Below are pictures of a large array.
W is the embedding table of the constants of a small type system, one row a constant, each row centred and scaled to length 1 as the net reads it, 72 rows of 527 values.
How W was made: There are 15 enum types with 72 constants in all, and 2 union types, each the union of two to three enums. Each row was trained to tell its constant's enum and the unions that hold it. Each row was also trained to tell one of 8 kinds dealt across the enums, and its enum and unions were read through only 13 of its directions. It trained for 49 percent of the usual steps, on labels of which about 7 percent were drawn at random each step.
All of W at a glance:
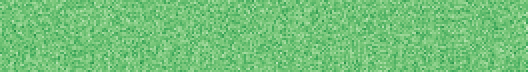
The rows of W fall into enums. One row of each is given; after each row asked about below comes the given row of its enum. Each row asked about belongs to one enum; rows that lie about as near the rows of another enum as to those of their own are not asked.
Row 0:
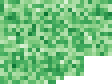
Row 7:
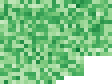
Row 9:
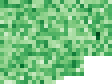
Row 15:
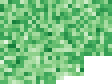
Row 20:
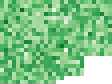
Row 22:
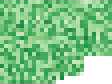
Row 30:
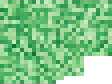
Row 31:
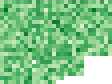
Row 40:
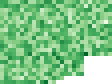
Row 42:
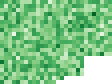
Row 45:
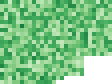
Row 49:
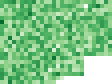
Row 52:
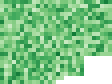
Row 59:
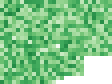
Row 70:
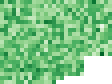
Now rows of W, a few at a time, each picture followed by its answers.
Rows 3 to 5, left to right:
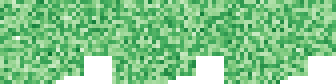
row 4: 70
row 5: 42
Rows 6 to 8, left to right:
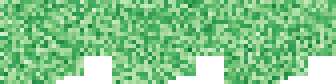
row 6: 30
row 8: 20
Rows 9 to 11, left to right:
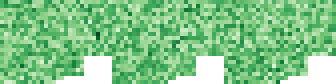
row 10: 20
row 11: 22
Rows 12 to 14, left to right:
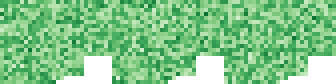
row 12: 45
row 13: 59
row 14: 20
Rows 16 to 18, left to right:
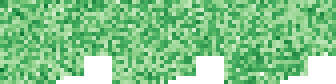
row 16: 45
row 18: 22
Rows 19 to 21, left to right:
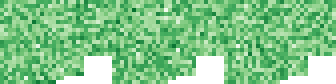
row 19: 45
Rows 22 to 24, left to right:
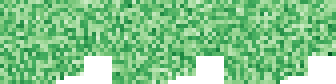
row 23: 20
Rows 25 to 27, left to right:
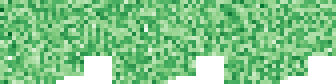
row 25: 15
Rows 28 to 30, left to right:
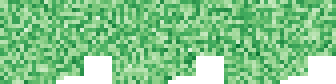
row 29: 7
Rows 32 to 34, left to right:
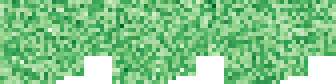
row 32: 45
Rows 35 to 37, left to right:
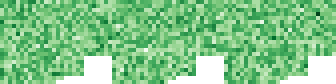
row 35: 49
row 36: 7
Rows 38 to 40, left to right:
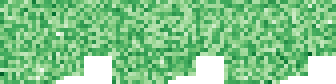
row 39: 22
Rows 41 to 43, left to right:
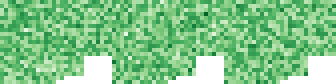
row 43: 30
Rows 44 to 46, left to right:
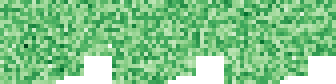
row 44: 70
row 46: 9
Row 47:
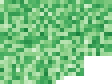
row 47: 7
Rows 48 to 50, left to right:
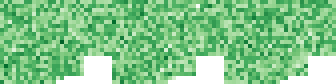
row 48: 70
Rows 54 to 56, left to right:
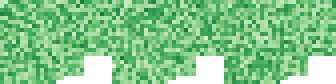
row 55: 30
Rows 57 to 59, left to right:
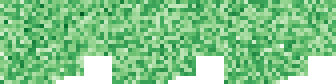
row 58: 52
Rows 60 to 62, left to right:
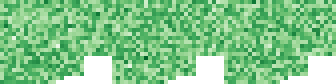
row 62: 31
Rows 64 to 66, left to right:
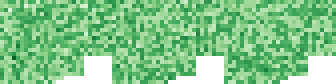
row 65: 70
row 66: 22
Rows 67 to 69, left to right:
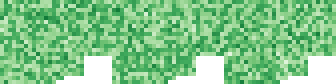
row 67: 7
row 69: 31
